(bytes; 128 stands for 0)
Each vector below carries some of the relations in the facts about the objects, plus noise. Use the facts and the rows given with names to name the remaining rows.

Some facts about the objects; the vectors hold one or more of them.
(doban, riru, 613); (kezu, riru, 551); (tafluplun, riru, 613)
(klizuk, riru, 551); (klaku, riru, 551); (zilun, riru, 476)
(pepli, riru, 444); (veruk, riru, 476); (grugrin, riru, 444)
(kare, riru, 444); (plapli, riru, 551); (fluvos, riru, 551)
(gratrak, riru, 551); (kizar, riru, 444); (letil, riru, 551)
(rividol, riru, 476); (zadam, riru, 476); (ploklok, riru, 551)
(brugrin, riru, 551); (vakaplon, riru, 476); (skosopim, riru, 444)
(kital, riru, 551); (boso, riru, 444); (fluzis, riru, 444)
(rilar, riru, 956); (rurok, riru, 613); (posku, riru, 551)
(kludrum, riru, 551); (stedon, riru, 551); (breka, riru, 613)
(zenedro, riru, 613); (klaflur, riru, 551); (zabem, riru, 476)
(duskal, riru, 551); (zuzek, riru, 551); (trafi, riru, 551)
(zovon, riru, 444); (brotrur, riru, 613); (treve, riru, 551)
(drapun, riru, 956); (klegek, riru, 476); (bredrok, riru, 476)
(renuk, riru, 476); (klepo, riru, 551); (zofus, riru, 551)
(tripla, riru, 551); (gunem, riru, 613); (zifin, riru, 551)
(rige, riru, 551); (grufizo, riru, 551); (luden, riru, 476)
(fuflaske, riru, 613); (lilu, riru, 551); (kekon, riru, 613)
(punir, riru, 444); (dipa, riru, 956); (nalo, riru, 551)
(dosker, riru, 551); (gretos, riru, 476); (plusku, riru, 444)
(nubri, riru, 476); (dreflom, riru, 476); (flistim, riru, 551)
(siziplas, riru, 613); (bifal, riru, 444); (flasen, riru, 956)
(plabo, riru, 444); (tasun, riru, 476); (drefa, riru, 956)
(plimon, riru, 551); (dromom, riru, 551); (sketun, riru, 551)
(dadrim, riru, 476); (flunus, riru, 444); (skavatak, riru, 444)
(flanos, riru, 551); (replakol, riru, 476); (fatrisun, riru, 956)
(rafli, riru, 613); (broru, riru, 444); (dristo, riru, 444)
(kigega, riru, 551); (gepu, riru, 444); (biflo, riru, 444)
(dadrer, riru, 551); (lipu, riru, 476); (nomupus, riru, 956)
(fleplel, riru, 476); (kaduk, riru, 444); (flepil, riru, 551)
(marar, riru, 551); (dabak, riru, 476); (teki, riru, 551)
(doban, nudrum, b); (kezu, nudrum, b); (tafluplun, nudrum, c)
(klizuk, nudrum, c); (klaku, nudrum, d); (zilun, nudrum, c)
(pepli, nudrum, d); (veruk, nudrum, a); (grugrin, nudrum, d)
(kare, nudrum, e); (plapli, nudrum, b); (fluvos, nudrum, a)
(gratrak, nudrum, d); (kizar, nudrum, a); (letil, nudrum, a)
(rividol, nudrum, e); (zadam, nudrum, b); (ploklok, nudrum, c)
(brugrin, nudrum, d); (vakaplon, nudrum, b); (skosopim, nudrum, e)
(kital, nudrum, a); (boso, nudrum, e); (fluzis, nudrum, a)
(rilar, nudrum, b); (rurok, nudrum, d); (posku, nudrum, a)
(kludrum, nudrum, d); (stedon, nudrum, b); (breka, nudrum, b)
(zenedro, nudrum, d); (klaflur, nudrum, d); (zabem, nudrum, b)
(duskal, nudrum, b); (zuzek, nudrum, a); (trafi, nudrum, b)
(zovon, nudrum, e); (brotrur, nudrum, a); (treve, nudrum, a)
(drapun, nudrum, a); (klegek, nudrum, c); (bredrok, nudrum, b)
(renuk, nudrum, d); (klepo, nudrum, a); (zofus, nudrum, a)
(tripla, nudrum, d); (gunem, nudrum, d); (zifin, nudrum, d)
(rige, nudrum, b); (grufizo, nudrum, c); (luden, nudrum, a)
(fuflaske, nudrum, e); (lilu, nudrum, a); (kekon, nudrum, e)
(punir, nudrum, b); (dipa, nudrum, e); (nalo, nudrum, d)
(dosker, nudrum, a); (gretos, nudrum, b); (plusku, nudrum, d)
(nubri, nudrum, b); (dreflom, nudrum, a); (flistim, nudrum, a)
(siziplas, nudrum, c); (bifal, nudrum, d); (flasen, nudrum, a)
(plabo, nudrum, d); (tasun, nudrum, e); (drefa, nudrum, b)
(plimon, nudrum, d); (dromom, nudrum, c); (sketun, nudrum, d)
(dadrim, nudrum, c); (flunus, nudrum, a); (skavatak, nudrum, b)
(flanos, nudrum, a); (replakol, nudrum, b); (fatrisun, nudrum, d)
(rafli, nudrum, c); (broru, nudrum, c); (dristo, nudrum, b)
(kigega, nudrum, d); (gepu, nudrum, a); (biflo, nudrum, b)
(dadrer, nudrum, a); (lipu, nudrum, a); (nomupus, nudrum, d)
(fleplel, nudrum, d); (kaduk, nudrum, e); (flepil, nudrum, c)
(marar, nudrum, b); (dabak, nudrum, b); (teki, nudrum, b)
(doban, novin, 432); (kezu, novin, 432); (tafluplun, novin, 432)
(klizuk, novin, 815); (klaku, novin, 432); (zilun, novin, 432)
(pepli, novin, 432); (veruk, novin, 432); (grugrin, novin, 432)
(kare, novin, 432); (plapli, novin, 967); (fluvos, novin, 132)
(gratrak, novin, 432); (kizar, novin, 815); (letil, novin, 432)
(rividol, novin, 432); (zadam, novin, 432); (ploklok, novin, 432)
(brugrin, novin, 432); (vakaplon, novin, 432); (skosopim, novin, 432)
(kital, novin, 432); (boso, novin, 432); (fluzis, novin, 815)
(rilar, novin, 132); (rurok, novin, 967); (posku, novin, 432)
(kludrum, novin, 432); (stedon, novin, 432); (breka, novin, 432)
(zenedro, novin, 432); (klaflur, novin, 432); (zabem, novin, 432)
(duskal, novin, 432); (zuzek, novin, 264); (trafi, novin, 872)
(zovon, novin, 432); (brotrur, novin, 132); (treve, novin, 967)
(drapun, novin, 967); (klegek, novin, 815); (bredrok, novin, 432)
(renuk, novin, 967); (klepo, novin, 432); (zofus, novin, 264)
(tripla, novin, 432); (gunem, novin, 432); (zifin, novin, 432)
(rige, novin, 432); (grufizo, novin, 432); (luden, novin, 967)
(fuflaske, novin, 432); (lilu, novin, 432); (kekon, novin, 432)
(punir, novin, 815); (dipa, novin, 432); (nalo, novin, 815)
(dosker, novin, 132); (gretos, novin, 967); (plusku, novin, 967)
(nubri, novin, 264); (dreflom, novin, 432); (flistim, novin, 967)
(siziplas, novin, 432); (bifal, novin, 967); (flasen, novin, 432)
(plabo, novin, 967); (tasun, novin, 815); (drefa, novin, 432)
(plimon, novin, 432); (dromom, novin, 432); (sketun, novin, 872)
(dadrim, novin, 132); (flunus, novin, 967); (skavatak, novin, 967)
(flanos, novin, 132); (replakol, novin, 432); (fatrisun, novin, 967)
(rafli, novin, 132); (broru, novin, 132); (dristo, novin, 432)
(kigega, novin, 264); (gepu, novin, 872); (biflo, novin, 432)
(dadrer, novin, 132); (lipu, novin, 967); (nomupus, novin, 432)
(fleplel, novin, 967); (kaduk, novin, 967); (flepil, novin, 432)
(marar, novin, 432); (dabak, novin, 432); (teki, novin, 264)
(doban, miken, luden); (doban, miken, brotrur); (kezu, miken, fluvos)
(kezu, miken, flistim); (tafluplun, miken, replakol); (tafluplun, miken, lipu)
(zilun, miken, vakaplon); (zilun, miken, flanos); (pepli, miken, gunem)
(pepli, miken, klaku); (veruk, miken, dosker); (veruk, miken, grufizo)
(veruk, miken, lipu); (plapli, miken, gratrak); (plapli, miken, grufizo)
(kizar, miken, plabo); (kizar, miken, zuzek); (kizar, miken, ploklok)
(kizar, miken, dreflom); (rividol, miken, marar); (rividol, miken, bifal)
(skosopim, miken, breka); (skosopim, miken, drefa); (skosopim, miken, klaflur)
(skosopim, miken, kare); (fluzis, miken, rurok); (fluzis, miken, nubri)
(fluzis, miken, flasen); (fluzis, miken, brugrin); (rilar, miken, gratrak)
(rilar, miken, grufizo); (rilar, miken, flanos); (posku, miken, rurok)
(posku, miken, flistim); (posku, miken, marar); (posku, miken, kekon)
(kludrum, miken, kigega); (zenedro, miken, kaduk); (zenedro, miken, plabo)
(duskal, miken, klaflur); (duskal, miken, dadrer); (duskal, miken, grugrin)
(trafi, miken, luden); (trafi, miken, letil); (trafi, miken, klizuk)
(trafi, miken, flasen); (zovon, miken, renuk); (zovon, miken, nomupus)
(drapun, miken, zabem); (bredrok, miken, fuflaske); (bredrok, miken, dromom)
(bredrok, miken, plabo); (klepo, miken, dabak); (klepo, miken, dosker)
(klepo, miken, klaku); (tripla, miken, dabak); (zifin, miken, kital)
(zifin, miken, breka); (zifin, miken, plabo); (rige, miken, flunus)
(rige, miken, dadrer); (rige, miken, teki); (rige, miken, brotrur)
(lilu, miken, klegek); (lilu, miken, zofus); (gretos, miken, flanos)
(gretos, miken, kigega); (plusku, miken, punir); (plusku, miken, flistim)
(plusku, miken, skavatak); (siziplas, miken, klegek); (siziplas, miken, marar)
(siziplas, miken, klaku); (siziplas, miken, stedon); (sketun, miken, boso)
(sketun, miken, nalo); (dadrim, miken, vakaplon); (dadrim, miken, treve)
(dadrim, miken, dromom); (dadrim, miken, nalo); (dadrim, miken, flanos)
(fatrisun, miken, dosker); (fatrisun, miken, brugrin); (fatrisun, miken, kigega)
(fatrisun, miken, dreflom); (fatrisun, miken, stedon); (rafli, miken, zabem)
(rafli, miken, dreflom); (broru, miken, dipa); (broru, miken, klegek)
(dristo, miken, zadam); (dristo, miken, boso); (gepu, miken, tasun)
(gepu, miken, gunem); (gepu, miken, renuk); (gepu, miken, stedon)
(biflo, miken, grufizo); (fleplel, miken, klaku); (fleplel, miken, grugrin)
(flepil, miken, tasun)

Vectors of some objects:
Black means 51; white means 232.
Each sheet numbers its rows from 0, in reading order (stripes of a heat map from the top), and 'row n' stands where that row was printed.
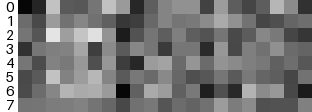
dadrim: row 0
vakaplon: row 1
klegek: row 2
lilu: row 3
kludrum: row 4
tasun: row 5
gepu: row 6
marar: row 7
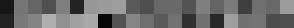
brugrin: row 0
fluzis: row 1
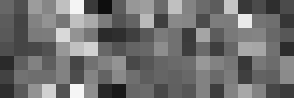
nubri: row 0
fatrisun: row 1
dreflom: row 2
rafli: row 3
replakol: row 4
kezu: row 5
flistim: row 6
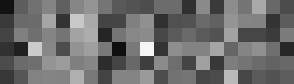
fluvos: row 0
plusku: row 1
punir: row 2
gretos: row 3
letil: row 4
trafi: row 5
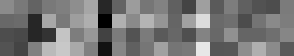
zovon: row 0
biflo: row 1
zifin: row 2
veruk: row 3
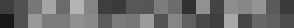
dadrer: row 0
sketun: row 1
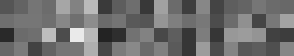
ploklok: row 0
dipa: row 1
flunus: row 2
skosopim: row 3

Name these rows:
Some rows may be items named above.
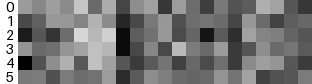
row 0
siziplas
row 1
nalo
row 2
kizar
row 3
tafluplun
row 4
treve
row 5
dristo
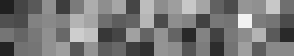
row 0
rilar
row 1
fatrisun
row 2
broru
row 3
flasen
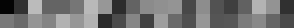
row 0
dadrim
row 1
flepil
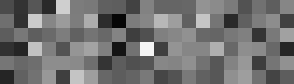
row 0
bredrok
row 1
zilun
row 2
drefa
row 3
gretos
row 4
nomupus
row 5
rurok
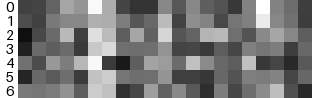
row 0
drapun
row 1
fatrisun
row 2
plapli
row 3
kaduk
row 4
nubri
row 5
kaduk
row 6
broru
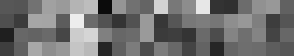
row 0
grufizo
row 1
renuk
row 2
kaduk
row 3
klizuk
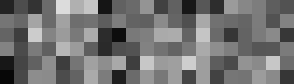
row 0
kizar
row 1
rividol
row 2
zilun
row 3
zabem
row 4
rilar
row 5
flanos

